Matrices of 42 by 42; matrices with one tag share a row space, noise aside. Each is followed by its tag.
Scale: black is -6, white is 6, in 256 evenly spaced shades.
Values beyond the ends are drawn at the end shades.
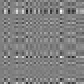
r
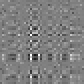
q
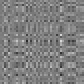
r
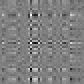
q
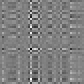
q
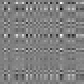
r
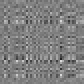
r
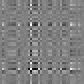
q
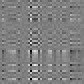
q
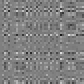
r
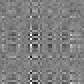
q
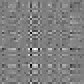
q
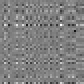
r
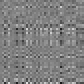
r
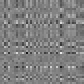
r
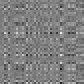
r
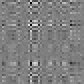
q
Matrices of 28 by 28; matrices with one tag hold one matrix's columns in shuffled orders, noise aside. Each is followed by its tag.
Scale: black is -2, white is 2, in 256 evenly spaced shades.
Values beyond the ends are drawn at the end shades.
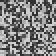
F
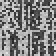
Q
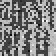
Q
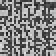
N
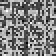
N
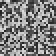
F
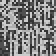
Q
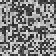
F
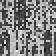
Q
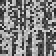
Q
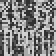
Q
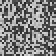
F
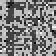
N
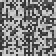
N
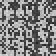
N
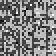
N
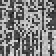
Q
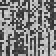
Q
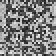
F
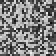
F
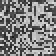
F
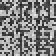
N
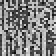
Q
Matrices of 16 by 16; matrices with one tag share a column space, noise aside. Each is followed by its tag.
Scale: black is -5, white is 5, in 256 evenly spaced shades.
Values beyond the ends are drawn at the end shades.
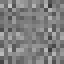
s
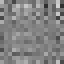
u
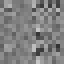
s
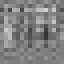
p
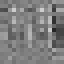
p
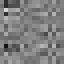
s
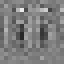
p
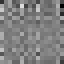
u
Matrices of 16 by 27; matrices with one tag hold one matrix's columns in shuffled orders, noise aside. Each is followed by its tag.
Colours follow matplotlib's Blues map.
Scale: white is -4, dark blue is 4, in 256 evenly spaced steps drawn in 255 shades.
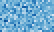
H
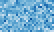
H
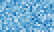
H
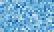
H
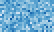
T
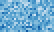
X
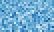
T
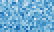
X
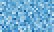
T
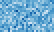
T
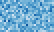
H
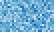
H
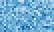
X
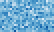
X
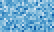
X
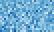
T
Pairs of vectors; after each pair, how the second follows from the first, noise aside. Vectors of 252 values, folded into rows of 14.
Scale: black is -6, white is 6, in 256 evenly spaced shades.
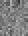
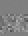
partly zeroed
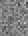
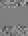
partly zeroed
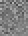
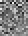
scaled up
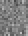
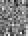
scaled up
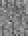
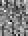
scaled up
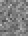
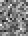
scaled up
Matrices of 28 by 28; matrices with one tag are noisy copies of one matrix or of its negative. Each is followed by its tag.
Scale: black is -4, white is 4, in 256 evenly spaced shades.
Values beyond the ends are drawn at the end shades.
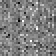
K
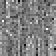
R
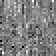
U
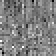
U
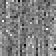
R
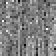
R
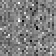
K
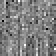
R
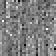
R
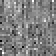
U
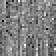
R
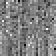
R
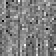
R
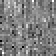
U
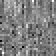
U
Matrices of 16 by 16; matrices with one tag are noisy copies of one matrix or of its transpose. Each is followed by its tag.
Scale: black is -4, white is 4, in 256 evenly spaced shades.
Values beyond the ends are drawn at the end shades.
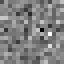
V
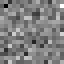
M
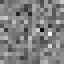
V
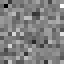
M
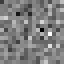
V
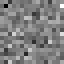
M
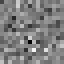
V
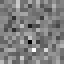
V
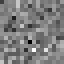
V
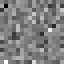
M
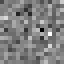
V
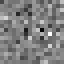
V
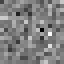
V
